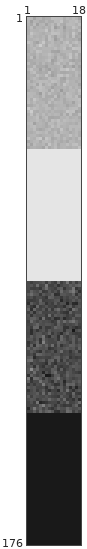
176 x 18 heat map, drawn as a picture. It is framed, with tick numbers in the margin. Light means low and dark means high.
It is made of 4 by 1 panels. Panel 1,1: low, fine-grained, faint in contrast. Panel 2,1: very low, flat. Panel 3,1: high, fine-grained. Panel 4,1: very high, flat.
